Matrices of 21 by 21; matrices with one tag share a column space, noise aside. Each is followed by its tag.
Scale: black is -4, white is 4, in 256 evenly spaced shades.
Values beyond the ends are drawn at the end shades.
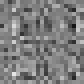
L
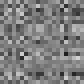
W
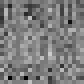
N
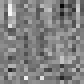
N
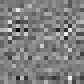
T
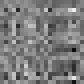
L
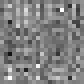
N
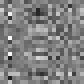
W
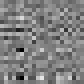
T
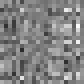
L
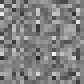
W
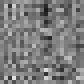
N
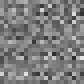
W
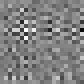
T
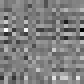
T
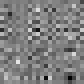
T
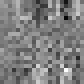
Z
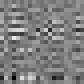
T
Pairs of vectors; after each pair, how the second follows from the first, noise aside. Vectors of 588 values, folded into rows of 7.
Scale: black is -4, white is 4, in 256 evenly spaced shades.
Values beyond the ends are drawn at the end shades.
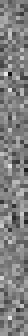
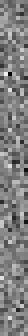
copied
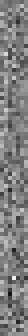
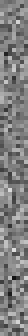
sign-scrambled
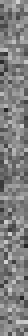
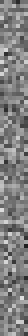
sign-scrambled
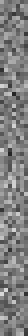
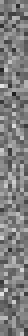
copied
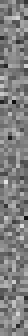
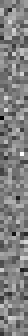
reversed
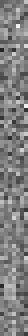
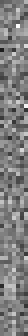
copied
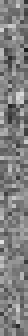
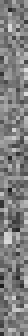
reversed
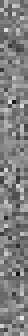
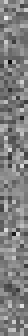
reversed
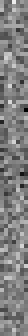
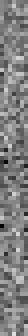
reversed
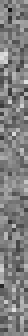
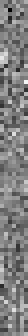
copied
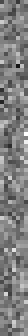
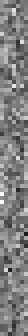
reversed
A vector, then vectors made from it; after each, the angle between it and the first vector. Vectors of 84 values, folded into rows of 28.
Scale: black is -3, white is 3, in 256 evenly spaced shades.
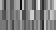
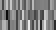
orthogonal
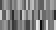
orthogonal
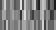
nearly opposite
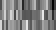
partly opposed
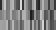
nearly opposite
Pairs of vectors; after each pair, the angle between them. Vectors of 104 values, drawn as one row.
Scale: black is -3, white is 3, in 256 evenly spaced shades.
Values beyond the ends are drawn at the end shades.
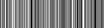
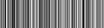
nearly opposite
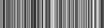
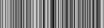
nearly opposite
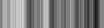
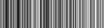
partly opposed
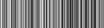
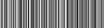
partly aligned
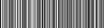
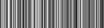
partly aligned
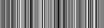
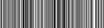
partly aligned
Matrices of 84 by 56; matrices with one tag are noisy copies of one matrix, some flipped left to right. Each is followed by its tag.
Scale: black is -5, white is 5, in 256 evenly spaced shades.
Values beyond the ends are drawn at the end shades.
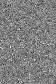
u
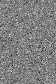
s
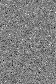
s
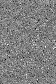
u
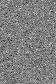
s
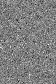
u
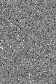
u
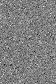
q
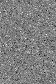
s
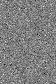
q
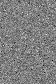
s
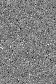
u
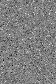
s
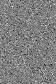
q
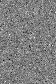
s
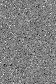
q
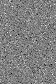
q
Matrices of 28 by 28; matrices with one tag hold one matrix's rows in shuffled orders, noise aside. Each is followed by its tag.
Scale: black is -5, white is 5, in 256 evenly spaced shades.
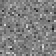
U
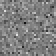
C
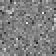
U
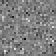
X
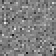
X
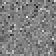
U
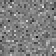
U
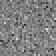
C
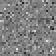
C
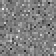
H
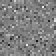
U
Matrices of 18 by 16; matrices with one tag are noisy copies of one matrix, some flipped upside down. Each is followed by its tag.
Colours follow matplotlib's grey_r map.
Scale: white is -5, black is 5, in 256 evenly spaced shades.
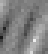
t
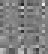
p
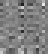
p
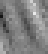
t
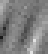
t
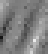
t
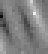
t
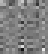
p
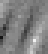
t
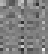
p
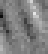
t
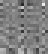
p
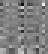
p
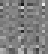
p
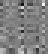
p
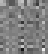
p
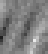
t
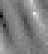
t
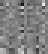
p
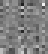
p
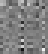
p
